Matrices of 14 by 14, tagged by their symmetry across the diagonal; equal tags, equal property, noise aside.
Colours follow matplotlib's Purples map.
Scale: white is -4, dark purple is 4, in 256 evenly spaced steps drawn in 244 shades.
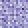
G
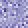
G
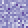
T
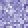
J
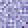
J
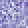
J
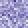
T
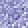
J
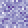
T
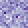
T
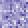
G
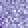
T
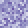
J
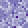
J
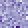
G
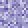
G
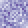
J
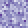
G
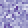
G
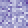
T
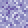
J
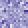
G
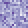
T
